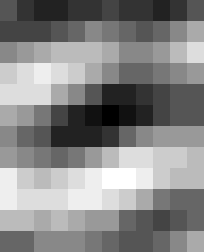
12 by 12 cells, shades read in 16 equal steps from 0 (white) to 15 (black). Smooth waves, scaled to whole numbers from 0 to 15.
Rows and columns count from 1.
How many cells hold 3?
8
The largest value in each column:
11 12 13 13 13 14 15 14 13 13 12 10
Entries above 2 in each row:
12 12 11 9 9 12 12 10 6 5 12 12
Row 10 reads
1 2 2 2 1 1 2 3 5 8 9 9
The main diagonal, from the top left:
10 11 5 2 7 14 12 2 1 8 10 5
